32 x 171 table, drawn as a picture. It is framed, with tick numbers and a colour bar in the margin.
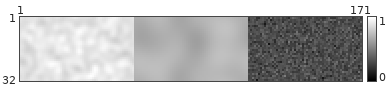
The table splits into one row of 3 panels. Panel 1,1: very high, blotchy, faint in contrast. Panel 1,2: high, smooth, faint in contrast. Panel 1,3: low, fine-grained.
